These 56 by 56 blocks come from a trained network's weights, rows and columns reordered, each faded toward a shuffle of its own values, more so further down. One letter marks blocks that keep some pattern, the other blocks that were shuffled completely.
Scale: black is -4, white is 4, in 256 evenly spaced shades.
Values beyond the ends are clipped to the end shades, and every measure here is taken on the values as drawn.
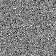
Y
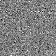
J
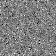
Y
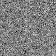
J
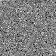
Y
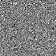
J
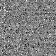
J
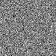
J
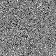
Y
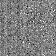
J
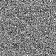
J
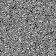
Y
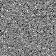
Y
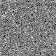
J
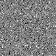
J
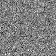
J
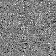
J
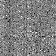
J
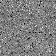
Y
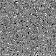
J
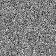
Y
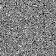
Y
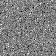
Y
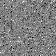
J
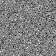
Y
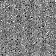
J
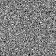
J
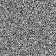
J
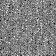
J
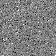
Y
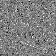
Y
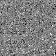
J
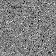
Y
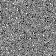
Y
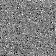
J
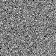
Y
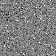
Y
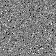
Y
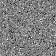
Y
